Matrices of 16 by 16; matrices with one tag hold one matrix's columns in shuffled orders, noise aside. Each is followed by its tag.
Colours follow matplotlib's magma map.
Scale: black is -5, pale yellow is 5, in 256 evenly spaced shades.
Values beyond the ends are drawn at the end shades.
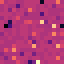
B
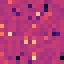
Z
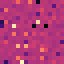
B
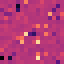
Z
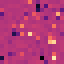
Z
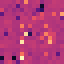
Z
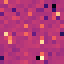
Z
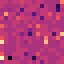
Z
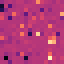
Z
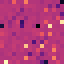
B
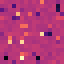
Z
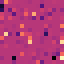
Z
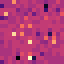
Z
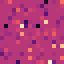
B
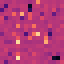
Z
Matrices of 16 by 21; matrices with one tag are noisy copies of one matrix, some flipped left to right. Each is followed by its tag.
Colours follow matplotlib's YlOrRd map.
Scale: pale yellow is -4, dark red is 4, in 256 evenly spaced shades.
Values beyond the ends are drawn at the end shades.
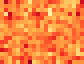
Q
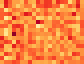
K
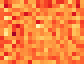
K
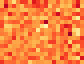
K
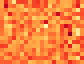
K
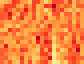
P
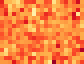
Q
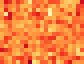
Q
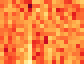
P
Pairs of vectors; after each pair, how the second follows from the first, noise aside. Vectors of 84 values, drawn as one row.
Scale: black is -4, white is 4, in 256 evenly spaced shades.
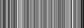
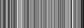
copied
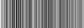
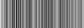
copied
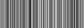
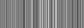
partly zeroed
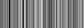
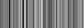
copied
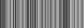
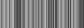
reversed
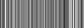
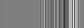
partly zeroed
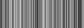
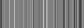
partly zeroed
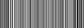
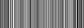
copied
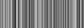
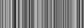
copied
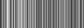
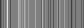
partly zeroed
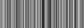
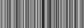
copied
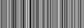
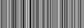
copied
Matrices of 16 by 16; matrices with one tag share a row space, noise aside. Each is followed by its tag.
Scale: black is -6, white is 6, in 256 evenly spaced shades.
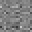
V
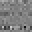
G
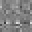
V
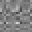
V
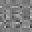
V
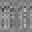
G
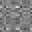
V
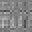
G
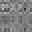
G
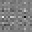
G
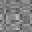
V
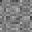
V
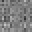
G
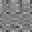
V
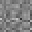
V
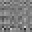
G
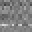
G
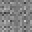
G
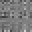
G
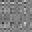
G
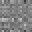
G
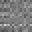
G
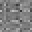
V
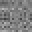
G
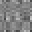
V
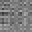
G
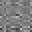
V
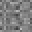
V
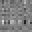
G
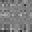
G
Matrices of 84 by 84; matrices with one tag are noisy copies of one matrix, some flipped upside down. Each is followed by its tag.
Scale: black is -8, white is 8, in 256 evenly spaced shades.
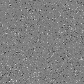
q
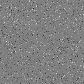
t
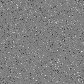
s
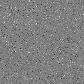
t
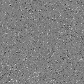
q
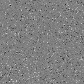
q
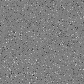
t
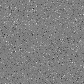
t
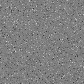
t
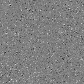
q
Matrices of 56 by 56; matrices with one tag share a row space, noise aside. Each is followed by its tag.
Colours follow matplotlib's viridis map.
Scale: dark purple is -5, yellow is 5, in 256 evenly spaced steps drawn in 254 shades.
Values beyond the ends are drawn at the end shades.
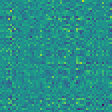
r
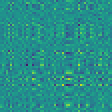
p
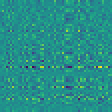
p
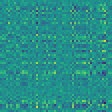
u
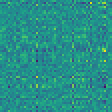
u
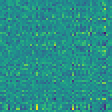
u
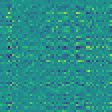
r
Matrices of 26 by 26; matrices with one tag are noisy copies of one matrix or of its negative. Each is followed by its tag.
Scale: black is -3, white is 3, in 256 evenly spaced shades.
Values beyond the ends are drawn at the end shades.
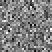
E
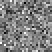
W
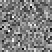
E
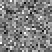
W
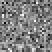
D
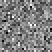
E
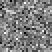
W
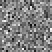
E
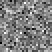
W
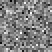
W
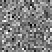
E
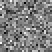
W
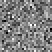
E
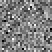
E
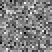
W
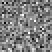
D
